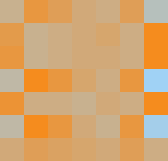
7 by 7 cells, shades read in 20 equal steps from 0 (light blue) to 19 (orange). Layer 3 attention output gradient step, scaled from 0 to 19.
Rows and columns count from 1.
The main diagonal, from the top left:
9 9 10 12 11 16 10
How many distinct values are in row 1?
6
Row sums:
79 86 86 80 86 79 85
